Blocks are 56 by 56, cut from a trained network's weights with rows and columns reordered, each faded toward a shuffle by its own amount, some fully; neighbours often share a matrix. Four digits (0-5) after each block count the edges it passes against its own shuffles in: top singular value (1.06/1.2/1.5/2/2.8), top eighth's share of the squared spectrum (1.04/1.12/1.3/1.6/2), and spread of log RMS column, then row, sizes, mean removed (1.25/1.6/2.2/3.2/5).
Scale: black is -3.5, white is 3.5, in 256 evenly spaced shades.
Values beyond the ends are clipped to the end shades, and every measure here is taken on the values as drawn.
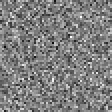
0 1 0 0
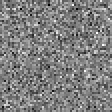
2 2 0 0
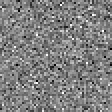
1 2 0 0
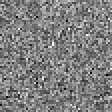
0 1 0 0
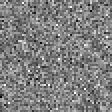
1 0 0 0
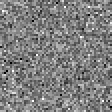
0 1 0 0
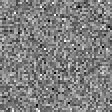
0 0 0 0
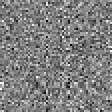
4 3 2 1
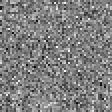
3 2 1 0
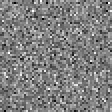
2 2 0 0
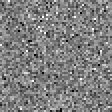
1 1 0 0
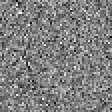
2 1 0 0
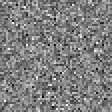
0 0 1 0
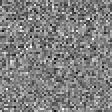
3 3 0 2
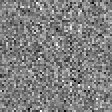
3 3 2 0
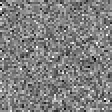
2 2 0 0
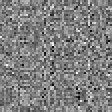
4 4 2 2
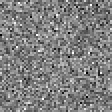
0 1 0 0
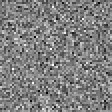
1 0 0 0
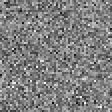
0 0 0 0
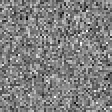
2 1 0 0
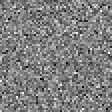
2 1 0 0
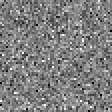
2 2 1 0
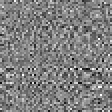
4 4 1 3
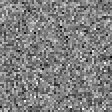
0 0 0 0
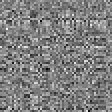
4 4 1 3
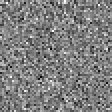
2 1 0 0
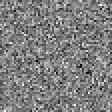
0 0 0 0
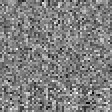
3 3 0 2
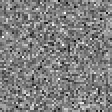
1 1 0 0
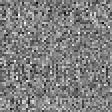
3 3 1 2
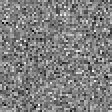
0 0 0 0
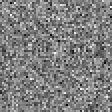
2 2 0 0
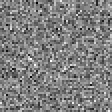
2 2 0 1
